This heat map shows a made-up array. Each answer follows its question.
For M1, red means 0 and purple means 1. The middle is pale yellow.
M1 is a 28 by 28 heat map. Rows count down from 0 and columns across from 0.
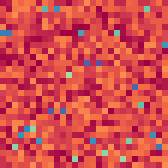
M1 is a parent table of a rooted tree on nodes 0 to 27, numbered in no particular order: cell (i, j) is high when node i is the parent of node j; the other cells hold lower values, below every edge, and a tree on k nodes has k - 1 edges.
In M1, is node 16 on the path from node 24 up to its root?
no
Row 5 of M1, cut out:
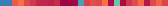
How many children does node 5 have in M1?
4
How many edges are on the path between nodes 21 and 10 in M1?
6
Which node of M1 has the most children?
5
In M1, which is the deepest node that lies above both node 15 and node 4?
23
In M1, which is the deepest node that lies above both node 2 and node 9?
1
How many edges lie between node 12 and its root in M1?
12
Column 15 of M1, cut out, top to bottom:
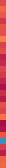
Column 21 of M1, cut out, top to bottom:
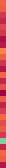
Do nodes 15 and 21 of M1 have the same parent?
yes
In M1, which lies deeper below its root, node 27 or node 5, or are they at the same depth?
node 27
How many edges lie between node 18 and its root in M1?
0
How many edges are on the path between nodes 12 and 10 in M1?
11
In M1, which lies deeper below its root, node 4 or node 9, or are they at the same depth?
node 9
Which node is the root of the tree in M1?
18
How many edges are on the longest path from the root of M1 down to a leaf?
13
